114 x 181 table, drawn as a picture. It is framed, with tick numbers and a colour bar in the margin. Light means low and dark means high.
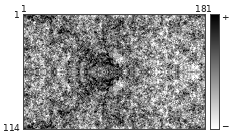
Ninth with the lowest average: middle right. Odd rows or columns: none. Histogram: bell-shaped. Mirror symmetry: top to bottom. Stripes: none. Ninth with the highest average: centre. Grain: blotchy.
